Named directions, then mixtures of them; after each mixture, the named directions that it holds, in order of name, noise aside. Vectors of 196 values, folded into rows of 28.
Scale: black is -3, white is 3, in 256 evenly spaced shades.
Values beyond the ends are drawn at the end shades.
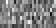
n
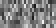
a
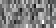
a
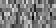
a, n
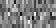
a, n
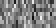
a, n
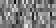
a, n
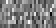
n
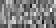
a, n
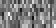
a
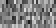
n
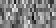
a, n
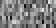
a, n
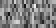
a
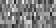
a, n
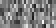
a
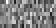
n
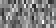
a
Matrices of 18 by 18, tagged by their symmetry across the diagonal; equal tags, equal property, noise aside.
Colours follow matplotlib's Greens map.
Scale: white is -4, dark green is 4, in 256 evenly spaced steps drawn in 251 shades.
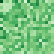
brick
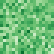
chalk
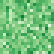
chalk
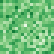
brick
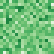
brick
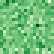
chalk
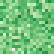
chalk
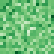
brick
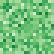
brick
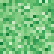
chalk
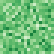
brick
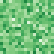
chalk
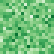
chalk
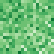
brick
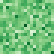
brick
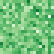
chalk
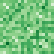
brick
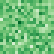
chalk
